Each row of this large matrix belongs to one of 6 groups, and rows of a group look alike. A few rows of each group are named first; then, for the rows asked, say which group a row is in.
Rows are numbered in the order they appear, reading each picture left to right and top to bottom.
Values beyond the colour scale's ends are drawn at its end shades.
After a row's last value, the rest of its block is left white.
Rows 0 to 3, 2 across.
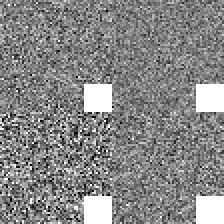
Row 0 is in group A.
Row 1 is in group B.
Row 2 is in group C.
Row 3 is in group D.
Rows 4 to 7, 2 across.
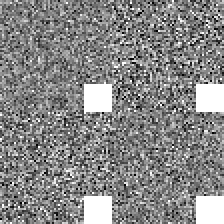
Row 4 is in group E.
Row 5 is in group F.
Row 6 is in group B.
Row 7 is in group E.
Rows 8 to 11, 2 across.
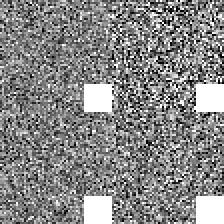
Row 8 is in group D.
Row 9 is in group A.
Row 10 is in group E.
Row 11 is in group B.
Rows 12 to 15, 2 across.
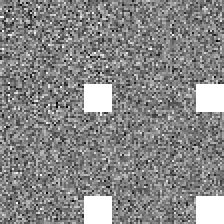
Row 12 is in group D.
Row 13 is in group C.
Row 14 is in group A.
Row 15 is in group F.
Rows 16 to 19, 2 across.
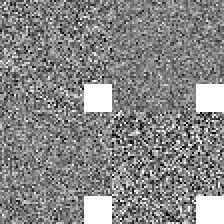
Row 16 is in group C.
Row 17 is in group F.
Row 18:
A
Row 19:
E
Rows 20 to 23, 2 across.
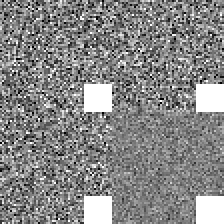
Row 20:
B
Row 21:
C
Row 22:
D
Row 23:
A
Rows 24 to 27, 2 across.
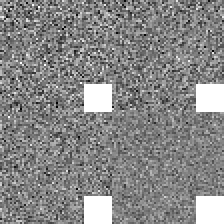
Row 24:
D
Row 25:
B
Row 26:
A
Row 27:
E
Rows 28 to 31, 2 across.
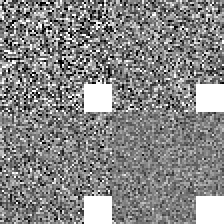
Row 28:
F
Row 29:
A
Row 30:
A
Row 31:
B
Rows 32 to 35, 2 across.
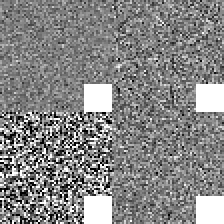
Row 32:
D
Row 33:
F
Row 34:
D
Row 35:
D
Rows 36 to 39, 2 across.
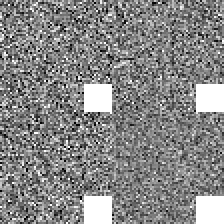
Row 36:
A
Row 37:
F
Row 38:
E
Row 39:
B
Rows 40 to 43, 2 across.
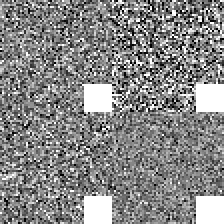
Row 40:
D
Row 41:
E
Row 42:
F
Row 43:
A
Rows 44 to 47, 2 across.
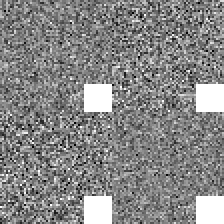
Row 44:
F
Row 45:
E
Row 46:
E
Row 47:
F
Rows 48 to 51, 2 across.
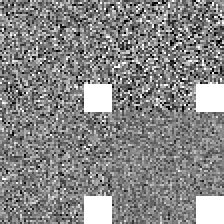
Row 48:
A
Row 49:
F
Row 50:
F
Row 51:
D
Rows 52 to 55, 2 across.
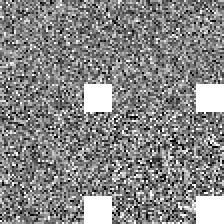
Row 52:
F
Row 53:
E
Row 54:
B
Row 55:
C
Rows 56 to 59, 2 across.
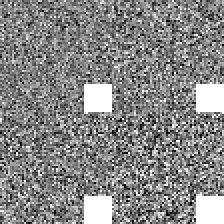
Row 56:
A
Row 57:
F
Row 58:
E
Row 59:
E
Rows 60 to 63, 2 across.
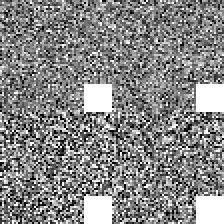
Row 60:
D
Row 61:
B
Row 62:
D
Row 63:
E
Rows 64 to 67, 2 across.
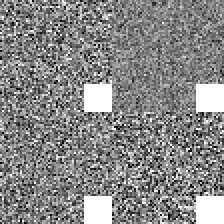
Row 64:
D
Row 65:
F
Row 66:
D
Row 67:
C
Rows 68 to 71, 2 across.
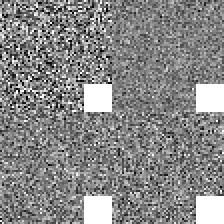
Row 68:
A
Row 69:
B
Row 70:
B
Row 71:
A
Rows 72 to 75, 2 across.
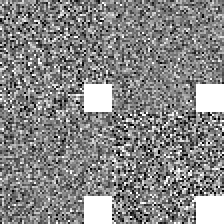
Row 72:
E
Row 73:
A
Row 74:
D
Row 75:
B
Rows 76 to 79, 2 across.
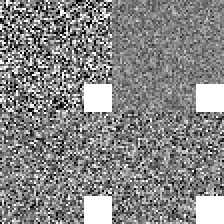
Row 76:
E
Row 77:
E
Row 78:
D
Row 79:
C
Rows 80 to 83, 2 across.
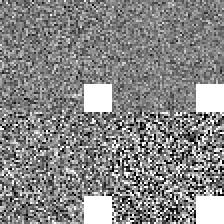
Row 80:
B
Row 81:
F
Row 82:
C
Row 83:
A
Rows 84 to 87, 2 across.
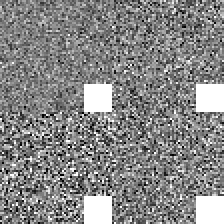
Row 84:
F
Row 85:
B
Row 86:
F
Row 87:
D
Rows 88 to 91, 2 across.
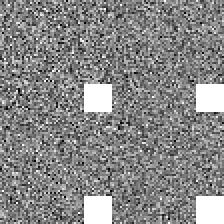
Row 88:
A
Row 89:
A
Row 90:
A
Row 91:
D
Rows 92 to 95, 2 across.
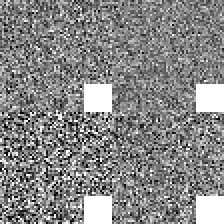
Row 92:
E
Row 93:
C
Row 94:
B
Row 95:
E
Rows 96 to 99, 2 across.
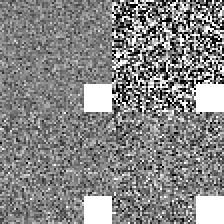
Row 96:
B
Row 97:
C
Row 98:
C
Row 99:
F
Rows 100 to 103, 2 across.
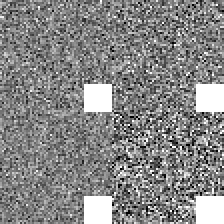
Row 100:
C
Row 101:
D
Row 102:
A
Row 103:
C
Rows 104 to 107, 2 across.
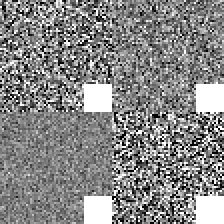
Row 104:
F
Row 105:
E
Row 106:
C
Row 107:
F
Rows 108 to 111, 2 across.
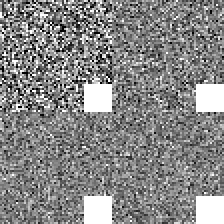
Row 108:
A
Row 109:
C
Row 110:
F
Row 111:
B
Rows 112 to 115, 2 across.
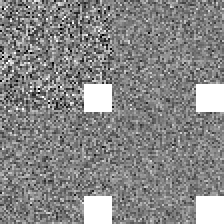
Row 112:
C
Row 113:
B
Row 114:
C
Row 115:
E
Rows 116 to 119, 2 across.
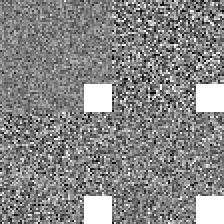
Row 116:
B
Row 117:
D
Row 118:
D
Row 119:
D
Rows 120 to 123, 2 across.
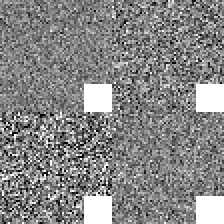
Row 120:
E
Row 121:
F
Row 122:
F
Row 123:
C
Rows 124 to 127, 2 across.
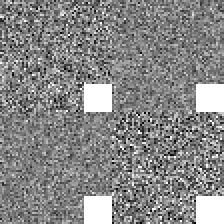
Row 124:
E
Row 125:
D
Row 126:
B
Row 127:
D
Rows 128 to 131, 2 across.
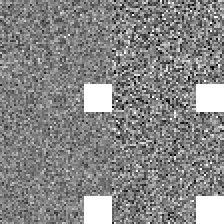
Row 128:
E
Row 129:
B
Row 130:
B
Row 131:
D
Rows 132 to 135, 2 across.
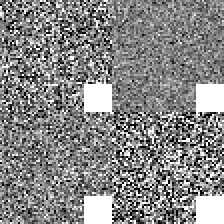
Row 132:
F
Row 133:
F
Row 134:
B
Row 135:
B
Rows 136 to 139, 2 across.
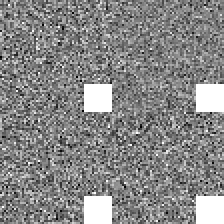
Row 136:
A
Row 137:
C
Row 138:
C
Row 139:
E
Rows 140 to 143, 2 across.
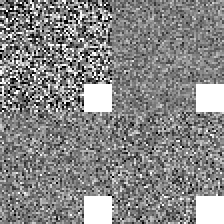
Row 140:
D
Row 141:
B
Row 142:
A
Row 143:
E
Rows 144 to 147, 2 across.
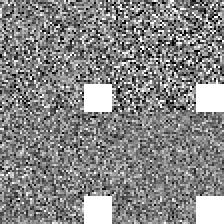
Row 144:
A
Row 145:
F
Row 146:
C
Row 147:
C
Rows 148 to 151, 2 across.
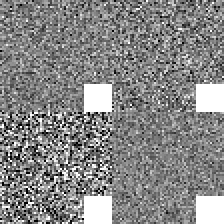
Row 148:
D
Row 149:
B
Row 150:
B
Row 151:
E
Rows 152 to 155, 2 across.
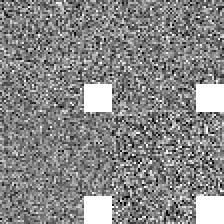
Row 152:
B
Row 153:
C
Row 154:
B
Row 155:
E
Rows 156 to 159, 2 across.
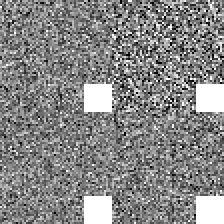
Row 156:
F
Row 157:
A
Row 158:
E
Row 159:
F
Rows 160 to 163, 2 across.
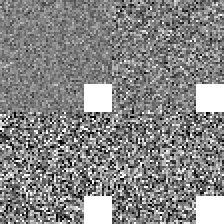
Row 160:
F
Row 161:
D
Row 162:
C
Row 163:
C
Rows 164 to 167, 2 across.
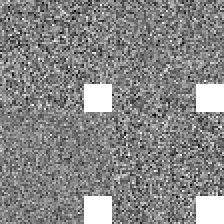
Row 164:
E
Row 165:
B
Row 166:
A
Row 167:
F
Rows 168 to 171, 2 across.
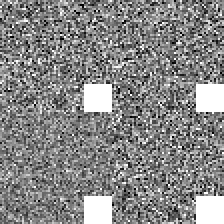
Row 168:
E
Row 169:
F
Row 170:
C
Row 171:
C
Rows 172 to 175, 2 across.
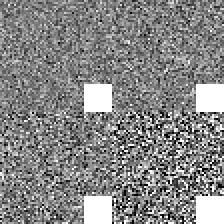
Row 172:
A
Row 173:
B
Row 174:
B
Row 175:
D
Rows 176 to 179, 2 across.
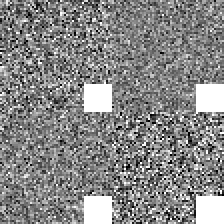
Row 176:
E
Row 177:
B
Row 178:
C
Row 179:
A
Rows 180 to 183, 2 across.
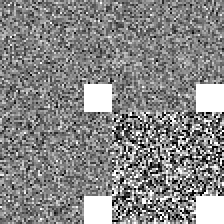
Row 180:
A
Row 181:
C
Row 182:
E
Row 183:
C
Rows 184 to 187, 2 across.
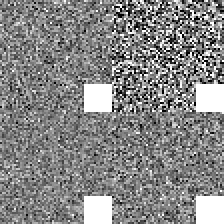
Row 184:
A
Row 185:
D
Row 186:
C
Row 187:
E
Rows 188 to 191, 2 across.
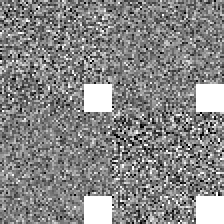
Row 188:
D
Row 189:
B
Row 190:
C
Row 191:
E
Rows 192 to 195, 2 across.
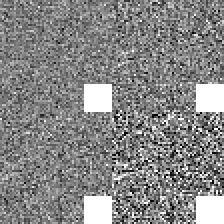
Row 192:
D
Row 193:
F
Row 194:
F
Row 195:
F
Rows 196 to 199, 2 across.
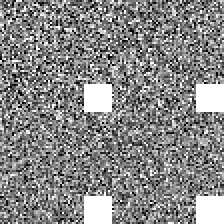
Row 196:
A
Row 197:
E
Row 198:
F
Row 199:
E
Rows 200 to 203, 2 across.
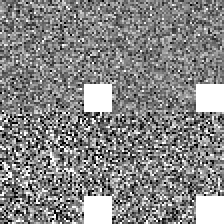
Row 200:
D
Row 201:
C
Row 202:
C
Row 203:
E
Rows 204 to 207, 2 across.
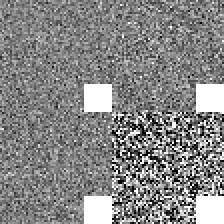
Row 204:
A
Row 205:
A
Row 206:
C
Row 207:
E
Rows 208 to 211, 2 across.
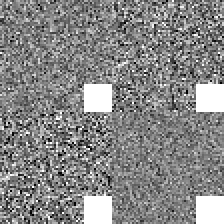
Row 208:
E
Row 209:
F
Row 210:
F
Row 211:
A
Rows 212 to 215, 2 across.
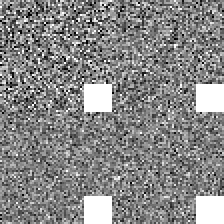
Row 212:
E
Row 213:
D
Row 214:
B
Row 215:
F
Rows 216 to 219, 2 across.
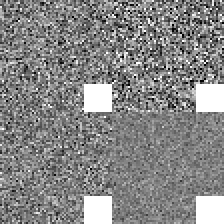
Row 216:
F
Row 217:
C
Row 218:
D
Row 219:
B
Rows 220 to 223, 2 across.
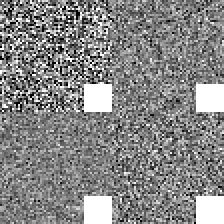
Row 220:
D
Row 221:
E
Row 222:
C
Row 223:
A
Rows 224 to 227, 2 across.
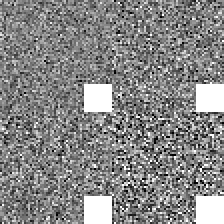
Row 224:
A
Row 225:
B
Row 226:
D
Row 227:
D
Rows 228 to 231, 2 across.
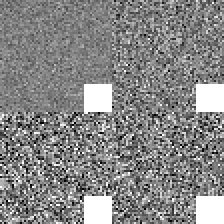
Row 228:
B
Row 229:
B
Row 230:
E
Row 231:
F
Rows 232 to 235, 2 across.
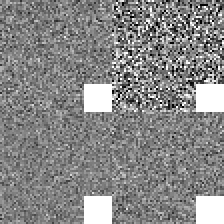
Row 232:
E
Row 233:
C
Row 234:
B
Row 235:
C
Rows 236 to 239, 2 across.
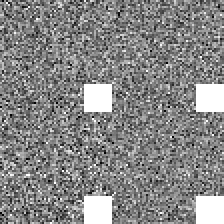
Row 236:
B
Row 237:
D
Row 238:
C
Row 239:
C
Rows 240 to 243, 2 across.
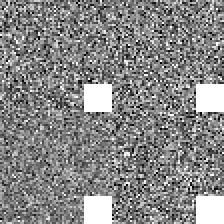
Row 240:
C
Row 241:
A
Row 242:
B
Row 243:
B
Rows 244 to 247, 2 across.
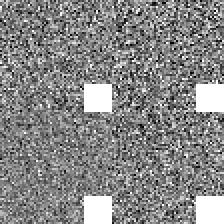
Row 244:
E
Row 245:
F
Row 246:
E
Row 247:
E
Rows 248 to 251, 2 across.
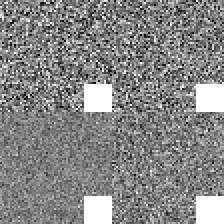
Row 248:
F
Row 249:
B
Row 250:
B
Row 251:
E
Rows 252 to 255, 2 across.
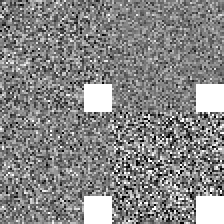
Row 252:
C
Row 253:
A
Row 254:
C
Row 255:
A
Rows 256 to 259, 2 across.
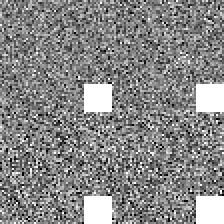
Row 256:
A
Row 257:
B
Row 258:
A
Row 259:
A
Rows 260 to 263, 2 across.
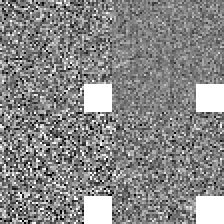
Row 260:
B
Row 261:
F
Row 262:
A
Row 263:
C
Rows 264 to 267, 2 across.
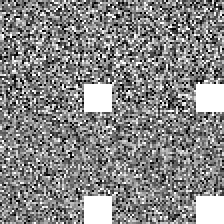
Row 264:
A
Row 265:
C
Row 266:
A
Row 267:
C
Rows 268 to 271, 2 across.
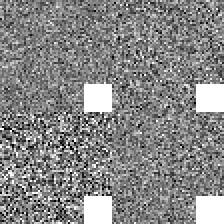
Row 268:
F
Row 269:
A
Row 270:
C
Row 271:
F
